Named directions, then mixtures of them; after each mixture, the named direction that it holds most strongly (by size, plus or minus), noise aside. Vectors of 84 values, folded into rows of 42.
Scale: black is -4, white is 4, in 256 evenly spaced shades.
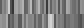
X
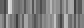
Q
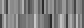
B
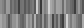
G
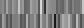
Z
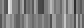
Q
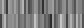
B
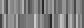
B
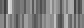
Q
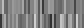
B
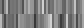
B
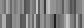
Z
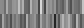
Z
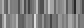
B
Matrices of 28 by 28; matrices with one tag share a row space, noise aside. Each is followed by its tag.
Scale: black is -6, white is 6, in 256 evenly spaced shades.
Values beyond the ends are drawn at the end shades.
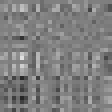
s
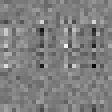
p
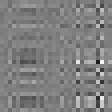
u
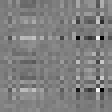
u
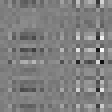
u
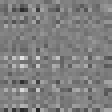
s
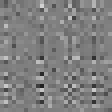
p
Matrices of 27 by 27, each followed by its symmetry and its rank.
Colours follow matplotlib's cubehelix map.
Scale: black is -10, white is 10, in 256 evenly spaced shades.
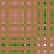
symmetric, rank one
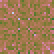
symmetric, rank five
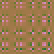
symmetric, rank one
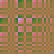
symmetric, rank one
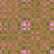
symmetric, rank three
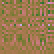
neither, rank three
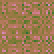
neither, rank three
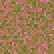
neither, full rank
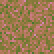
neither, full rank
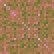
symmetric, rank five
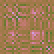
symmetric, rank three
